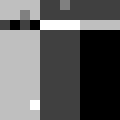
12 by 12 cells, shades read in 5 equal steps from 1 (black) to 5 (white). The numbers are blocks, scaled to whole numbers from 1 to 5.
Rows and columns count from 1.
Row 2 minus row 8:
0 0 -1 0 0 0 0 0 1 1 1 1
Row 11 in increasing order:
1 1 1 1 2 2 2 2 4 4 4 5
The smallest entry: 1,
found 38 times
